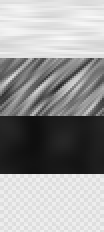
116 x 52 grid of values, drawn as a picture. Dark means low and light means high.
It is made of 4 by 1 panels. Panel 1,1: very high, streaked across, faint in contrast. Panel 2,1: middling, slanting up to the right, strong in contrast. Panel 3,1: very low, smooth, faint in contrast. Panel 4,1: very high, checkered, faint in contrast.
